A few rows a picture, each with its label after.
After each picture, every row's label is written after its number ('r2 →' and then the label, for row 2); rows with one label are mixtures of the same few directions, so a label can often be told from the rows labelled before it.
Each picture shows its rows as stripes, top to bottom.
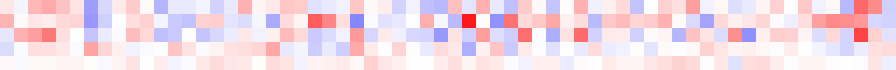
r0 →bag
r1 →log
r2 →bag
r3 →log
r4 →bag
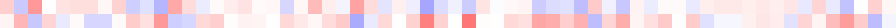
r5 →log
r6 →log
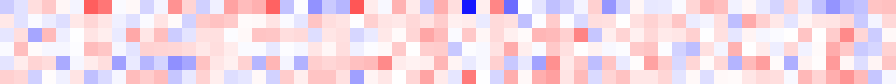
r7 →log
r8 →bag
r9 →log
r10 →bag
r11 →bag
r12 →log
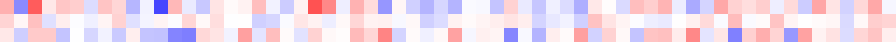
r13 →log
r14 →log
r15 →bag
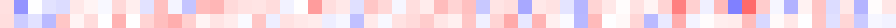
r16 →bag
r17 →bag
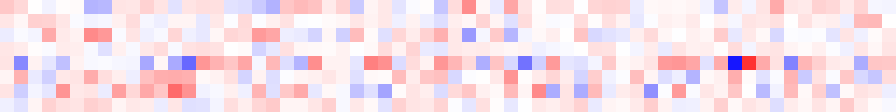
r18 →log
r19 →bag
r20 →log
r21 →log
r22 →bag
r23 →bag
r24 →bag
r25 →log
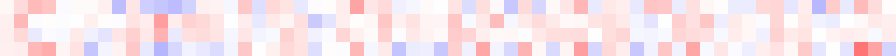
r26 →bag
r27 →log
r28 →log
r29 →bag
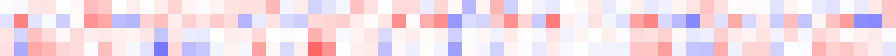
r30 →log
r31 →bag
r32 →log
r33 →log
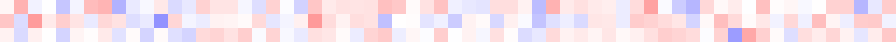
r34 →bag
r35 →log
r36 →bag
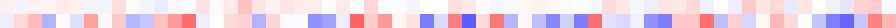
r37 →bag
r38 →log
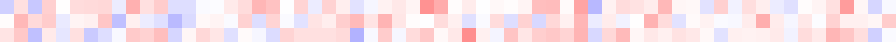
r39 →log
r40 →bag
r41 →log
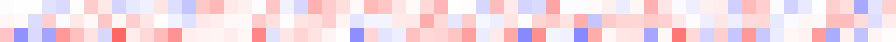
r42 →bag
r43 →log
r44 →bag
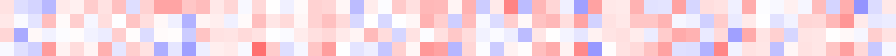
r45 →bag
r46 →log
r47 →bag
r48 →log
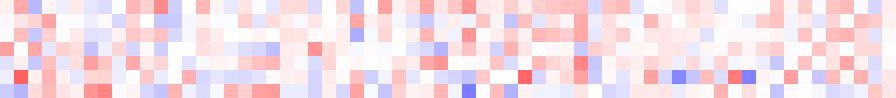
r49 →log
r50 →bag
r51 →log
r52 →log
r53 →log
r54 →bag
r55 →log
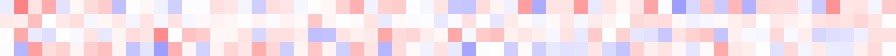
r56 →bag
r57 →log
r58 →log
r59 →log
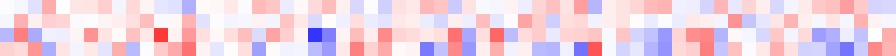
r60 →log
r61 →bag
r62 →log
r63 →log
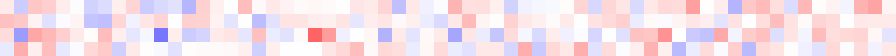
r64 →bag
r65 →log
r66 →log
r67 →bag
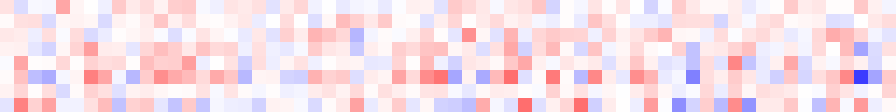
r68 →bag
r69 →log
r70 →log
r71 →bag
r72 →bag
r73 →bag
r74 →bag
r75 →bag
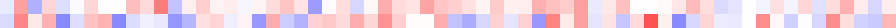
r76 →log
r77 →bag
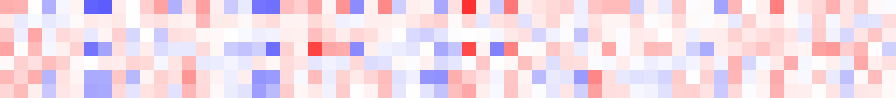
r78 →log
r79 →bag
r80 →log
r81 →log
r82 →bag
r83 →log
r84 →log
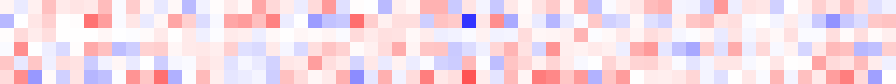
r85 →log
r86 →log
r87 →bag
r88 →bag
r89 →log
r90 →log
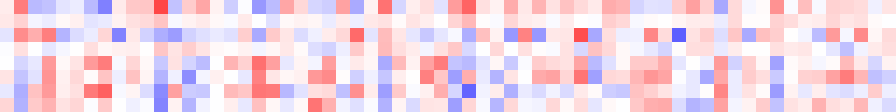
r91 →log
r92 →log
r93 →bag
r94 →log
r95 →log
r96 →log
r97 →log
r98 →log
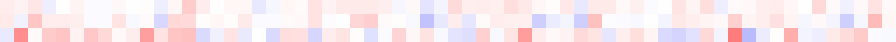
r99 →log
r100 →log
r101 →bag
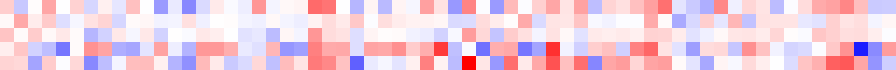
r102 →log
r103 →bag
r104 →log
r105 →bag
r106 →log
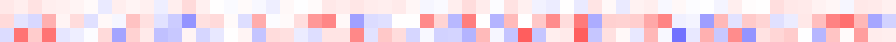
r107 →log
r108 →log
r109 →bag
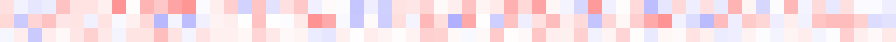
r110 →bag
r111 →log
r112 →log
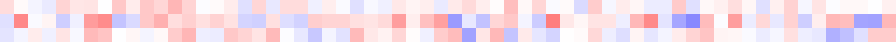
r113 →bag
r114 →bag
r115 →log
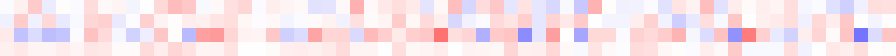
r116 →log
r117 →bag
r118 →bag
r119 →bag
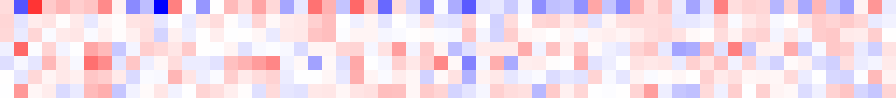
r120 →log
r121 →log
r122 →log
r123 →bag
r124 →log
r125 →log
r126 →bag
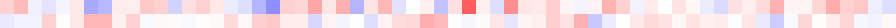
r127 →log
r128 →log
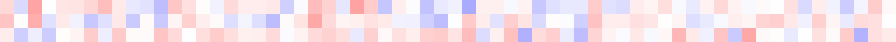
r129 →log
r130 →log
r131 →bag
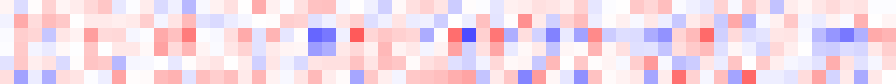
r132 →log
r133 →bag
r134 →log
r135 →log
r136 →bag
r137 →bag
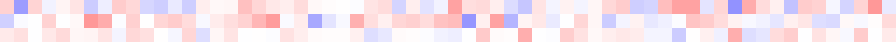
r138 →bag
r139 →log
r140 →bag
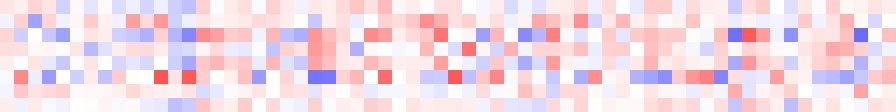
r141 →bag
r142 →log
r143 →bag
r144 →log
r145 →bag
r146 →log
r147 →bag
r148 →bag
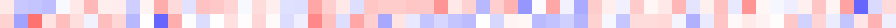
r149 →bag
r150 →log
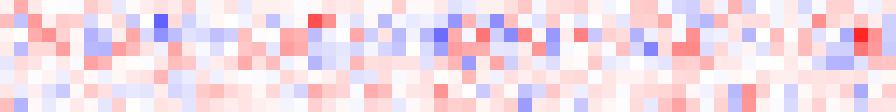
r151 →bag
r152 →log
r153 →bag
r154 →bag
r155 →log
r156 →log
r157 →bag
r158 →bag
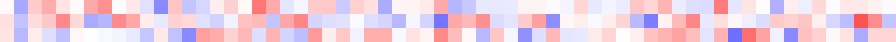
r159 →log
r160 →bag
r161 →bag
